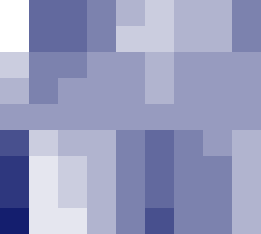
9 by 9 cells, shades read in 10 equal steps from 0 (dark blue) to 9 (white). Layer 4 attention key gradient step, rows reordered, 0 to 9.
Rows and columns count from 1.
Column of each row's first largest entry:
1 1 1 1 1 2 2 2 2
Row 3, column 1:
7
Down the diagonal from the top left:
9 3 4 5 5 3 4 4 6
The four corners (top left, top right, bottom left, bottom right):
9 4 0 6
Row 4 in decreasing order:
6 6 5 5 5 5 5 5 4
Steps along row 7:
up down down down down up same up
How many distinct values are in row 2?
5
